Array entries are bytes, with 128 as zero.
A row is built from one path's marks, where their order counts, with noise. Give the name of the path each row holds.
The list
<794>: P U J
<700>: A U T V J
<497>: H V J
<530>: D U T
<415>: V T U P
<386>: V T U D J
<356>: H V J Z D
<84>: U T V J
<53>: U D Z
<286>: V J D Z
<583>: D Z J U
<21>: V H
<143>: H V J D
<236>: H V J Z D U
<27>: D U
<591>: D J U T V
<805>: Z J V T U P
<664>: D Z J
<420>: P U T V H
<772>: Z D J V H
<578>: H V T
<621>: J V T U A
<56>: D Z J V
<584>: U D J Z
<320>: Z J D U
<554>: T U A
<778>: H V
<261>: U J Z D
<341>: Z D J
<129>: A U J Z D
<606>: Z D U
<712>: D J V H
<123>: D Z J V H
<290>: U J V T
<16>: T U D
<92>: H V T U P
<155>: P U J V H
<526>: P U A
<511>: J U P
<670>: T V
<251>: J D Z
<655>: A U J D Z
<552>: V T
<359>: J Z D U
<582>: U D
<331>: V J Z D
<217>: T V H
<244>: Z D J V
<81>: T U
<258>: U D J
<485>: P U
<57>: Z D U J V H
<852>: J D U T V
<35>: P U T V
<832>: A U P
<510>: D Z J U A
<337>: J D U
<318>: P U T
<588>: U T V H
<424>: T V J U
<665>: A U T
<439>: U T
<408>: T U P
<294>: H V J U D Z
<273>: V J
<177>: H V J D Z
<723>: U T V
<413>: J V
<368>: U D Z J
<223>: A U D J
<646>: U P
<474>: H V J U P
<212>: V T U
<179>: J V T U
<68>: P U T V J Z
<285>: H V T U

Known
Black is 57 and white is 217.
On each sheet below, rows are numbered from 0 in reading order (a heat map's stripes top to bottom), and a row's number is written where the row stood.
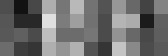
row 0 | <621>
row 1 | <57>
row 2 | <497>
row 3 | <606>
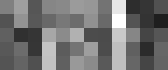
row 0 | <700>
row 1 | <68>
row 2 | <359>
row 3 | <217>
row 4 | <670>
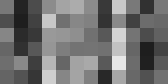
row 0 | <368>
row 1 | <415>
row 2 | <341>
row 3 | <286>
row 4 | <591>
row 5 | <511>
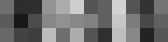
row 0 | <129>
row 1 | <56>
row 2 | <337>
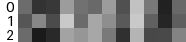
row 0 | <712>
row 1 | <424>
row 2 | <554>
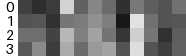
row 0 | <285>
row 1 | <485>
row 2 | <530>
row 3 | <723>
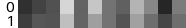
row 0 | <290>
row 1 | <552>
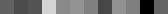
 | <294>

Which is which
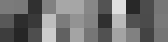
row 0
<665>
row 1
<81>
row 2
<179>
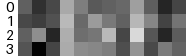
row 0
<177>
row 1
<413>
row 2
<588>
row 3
<805>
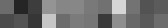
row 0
<244>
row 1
<778>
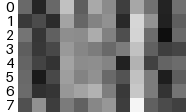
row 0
<386>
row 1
<155>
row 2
<584>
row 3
<331>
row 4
<646>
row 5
<251>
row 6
<583>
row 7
<35>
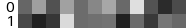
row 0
<84>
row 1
<92>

